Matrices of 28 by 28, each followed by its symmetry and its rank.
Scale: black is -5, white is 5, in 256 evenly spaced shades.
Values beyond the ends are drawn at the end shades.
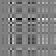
neither, rank one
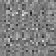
neither, rank five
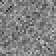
symmetric, full rank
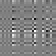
neither, rank one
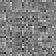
neither, rank five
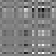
neither, rank one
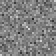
symmetric, full rank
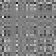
antisymmetric, rank two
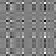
neither, rank one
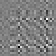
antisymmetric, rank two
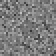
symmetric, full rank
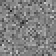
symmetric, full rank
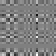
neither, rank one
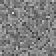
symmetric, full rank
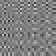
antisymmetric, rank two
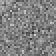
symmetric, full rank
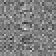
neither, rank five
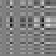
neither, rank one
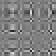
antisymmetric, rank two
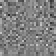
neither, rank five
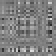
antisymmetric, rank two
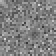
symmetric, full rank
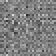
neither, rank five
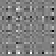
antisymmetric, rank two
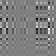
neither, rank one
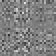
neither, rank five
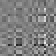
antisymmetric, rank two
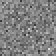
symmetric, full rank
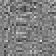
neither, rank five
